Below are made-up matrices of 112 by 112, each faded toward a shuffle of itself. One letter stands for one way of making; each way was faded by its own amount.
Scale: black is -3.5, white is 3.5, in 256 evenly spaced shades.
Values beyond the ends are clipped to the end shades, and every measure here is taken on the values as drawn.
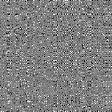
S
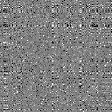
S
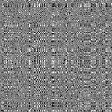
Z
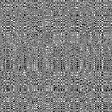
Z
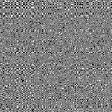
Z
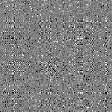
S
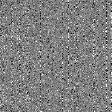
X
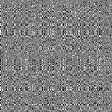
Z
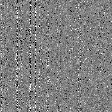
X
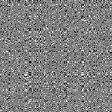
S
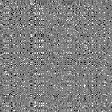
S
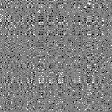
S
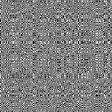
Z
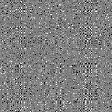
S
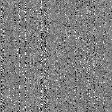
X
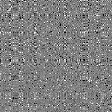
S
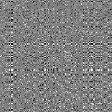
Z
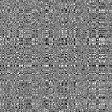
Z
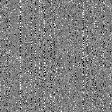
X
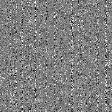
X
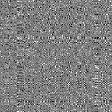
S
